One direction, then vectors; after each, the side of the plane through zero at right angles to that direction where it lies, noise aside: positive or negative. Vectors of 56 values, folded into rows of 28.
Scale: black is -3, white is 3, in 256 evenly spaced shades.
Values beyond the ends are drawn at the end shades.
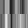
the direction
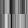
positive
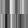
negative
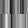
positive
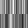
negative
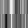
negative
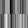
positive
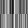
positive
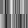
negative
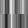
negative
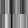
positive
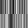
positive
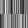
positive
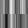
negative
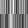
negative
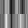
positive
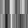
negative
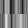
positive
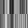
positive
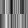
positive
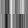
negative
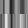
positive
